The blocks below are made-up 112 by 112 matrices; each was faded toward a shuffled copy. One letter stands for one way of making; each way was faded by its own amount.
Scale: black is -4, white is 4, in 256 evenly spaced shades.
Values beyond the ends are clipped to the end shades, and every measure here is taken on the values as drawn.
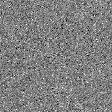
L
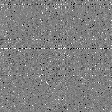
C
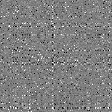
C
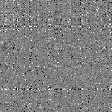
C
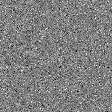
L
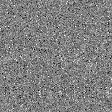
L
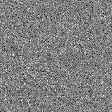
L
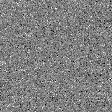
L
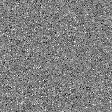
L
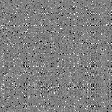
C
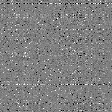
C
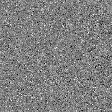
L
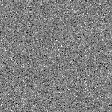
L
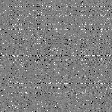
C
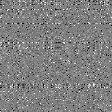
C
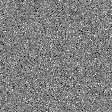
L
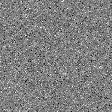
L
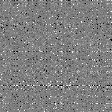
C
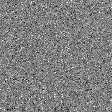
L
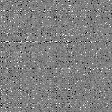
C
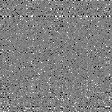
C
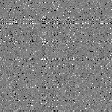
C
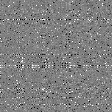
C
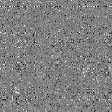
C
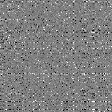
C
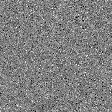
L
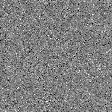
L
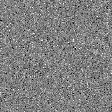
L
